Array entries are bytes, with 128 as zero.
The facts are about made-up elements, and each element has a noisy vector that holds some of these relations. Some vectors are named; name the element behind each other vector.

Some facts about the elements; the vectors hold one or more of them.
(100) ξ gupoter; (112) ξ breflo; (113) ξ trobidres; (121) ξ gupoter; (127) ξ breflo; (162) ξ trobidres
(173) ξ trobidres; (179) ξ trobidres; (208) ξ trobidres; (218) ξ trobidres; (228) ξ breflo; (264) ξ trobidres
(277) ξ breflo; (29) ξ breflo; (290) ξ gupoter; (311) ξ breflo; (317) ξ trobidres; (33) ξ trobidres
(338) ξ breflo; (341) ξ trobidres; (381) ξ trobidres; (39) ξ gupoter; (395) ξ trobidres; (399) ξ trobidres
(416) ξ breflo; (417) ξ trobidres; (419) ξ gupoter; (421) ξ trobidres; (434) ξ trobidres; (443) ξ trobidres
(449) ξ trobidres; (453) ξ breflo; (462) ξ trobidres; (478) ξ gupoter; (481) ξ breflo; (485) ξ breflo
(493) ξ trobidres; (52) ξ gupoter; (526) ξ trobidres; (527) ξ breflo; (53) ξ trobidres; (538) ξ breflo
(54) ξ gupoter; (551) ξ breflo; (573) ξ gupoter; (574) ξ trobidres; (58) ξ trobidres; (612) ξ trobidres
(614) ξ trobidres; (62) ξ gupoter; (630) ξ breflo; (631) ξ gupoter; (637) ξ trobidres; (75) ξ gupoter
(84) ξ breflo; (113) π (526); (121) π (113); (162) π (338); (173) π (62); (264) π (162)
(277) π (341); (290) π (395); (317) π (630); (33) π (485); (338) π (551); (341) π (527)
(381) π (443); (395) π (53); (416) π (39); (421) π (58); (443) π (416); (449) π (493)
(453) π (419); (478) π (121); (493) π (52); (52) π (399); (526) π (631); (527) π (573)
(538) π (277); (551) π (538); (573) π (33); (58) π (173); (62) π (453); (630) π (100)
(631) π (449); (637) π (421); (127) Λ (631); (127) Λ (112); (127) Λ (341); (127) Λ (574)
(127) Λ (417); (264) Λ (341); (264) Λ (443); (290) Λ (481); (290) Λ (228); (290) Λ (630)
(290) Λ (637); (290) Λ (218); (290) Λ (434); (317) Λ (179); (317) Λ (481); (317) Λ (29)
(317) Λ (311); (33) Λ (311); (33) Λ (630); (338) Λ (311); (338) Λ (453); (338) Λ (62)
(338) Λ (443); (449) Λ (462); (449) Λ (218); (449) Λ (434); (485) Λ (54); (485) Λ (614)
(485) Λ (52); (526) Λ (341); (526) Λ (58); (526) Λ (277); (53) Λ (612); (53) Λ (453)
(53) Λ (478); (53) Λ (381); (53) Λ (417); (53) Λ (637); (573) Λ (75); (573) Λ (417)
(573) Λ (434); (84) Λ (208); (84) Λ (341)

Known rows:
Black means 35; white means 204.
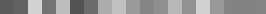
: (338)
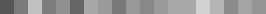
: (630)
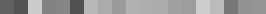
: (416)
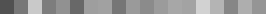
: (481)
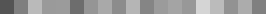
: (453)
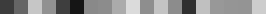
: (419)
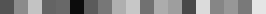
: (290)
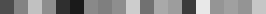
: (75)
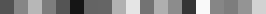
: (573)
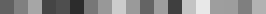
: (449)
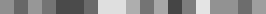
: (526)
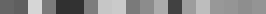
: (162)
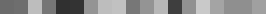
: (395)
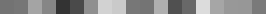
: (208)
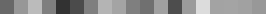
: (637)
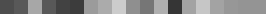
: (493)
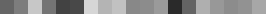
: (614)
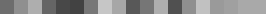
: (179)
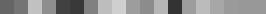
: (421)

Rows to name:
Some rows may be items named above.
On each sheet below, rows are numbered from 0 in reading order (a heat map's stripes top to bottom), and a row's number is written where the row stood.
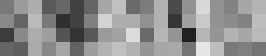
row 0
(33)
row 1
(113)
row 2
(62)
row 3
(84)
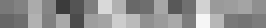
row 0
(443)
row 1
(127)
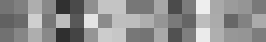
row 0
(574)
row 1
(485)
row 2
(574)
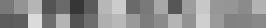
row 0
(317)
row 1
(338)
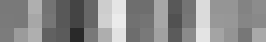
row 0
(264)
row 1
(264)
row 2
(53)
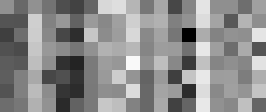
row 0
(526)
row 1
(527)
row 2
(54)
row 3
(277)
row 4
(121)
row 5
(449)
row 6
(478)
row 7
(341)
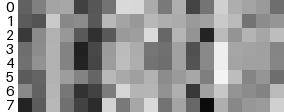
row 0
(58)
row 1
(416)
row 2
(62)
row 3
(417)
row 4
(417)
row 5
(112)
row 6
(113)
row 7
(52)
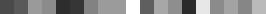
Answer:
(631)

